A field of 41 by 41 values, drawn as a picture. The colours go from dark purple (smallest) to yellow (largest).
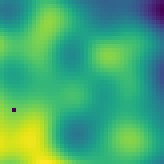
The top right is the ninth with the lowest average. Neither half mirrors the other. The ninth with the highest average is the bottom left. Values rise toward the bottom left. One lone cell stands out, far lower than its neighbours.
